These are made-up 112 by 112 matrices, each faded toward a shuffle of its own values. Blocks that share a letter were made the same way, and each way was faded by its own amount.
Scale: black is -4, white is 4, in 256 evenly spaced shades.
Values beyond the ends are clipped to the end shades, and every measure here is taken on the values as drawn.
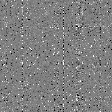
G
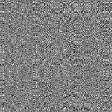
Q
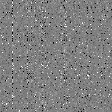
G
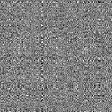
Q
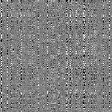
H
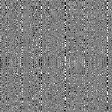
H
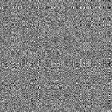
Q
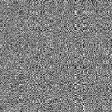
Q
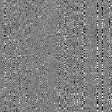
H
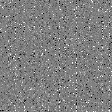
G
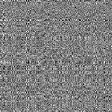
Q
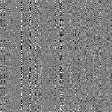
H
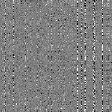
H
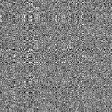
Q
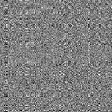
Q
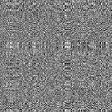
Q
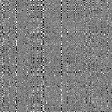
H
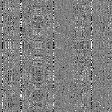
H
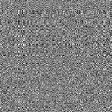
Q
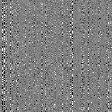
H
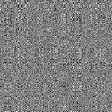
Q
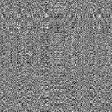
Q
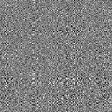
Q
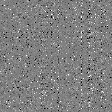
G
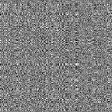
Q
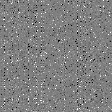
G
